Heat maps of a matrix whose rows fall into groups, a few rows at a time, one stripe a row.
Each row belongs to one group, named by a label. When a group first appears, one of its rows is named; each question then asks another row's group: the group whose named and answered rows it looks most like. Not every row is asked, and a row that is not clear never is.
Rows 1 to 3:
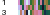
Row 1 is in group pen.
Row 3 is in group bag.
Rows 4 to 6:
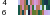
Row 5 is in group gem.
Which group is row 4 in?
bag
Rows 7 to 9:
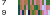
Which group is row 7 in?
gem
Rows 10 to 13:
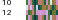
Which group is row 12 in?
bag
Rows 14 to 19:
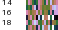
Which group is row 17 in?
gem
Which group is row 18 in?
pen
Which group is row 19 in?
gem
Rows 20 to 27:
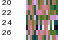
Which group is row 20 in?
pen
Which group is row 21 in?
bag
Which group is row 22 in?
bag
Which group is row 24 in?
gem
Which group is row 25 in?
gem
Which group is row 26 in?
bag
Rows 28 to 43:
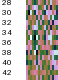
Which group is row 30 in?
bag
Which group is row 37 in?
bag
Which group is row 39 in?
gem
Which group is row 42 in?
pen
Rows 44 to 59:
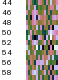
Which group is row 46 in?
pen
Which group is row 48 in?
pen
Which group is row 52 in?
pen
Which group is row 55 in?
gem
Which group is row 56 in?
bag
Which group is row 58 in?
pen
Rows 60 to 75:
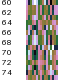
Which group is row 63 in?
pen
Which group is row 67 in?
pen
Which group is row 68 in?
pen
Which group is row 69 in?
gem
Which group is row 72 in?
bag
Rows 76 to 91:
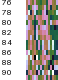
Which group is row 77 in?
pen
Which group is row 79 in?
bag
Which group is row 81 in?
bag
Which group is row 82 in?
bag
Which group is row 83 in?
bag
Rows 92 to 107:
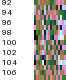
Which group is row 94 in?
bag
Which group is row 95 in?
gem
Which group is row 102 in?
pen
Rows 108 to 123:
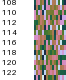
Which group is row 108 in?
gem
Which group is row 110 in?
bag
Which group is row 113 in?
gem
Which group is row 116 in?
gem
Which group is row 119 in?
bag
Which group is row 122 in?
bag
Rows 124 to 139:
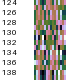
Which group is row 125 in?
bag
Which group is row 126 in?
gem
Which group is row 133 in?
pen
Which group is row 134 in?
gem
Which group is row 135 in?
gem
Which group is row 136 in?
bag
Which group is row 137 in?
gem
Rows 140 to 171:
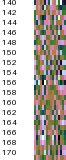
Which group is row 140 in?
gem
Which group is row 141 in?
bag
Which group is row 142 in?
gem
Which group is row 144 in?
bag
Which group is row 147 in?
pen
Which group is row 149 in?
bag
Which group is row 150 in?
gem
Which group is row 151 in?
pen
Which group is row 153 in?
pen
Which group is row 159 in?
bag
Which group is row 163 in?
pen
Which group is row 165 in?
pen
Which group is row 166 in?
bag
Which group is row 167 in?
pen
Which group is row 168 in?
pen
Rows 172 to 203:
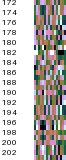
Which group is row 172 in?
pen
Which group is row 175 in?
gem
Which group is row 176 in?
gem
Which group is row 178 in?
bag
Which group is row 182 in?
bag
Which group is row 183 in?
bag
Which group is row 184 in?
pen
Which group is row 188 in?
pen
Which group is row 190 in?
bag
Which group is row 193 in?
gem
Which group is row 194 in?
gem
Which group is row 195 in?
pen
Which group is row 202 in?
pen
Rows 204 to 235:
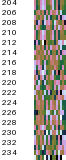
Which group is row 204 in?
pen
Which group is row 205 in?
pen
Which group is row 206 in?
gem
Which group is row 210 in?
pen
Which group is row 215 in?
gem
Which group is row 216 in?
bag
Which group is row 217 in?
bag
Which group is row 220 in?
bag
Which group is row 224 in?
gem
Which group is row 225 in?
gem
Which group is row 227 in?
gem
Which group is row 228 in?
gem
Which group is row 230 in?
gem
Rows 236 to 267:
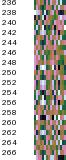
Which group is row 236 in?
gem
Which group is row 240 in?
bag
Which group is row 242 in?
pen
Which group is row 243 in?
gem
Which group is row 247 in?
bag
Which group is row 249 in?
pen
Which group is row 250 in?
bag
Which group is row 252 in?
pen
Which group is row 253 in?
pen
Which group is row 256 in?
pen
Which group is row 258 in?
bag
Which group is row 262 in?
pen
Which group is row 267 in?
bag
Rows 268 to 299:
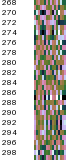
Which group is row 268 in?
gem
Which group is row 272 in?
bag
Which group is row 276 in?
gem
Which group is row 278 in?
gem
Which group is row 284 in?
pen
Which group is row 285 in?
bag
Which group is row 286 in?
gem
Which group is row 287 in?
gem
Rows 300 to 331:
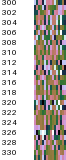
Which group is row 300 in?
bag
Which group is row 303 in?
gem
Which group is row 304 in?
gem
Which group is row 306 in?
gem
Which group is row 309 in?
gem
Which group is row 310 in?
gem
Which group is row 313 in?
bag
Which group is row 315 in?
pen
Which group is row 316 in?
bag
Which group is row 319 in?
bag
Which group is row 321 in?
gem
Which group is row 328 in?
bag
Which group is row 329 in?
pen
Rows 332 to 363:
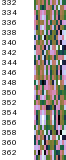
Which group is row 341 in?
gem
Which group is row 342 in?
bag
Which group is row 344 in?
gem
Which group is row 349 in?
bag
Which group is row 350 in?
bag
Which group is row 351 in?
pen
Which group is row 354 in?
pen
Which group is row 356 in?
pen
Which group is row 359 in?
gem
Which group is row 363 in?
pen
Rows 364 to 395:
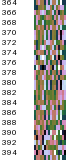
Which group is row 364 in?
gem
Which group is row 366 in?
pen
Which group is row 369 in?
gem
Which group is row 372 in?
bag
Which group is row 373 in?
pen
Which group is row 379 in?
pen
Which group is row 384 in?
gem
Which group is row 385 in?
pen
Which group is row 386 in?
gem
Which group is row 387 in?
gem
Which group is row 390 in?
gem
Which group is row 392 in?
bag
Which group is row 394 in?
bag
